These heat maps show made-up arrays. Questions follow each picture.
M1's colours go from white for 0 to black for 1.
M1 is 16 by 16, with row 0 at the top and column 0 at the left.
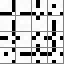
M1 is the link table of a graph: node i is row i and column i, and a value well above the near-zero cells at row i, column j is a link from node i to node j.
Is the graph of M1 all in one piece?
no
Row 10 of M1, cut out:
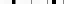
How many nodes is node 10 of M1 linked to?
2
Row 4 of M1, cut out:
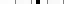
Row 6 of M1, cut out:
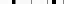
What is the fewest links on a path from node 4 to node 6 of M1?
4
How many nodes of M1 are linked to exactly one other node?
2
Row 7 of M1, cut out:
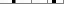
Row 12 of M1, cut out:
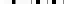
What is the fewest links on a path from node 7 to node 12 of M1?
2
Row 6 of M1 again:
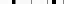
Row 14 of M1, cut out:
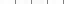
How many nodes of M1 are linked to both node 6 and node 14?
0
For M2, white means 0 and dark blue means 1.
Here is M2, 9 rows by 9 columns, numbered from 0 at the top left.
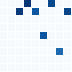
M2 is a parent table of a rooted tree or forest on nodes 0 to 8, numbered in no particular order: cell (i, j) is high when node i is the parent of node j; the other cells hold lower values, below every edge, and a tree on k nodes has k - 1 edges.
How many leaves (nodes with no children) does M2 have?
5
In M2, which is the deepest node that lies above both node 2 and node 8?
1
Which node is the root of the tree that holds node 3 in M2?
0
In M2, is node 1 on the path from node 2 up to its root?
yes
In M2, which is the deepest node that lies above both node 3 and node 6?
0
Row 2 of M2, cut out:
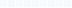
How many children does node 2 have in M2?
0
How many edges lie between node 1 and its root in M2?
0
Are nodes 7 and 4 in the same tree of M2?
no
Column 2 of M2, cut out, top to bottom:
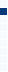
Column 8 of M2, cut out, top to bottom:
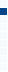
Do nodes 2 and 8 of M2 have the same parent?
yes
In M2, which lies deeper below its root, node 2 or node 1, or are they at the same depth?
node 2
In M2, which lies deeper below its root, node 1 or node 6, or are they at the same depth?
node 6
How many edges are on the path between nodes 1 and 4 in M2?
1
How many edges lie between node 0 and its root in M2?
0
